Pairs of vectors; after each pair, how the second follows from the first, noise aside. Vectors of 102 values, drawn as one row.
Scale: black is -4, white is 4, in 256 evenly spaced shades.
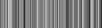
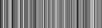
reversed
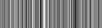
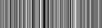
negated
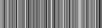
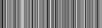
reversed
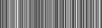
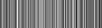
sign-scrambled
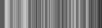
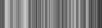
copied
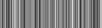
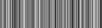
negated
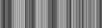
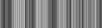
copied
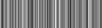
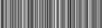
copied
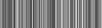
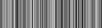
negated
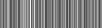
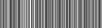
copied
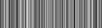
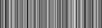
reversed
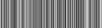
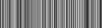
negated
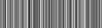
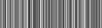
copied
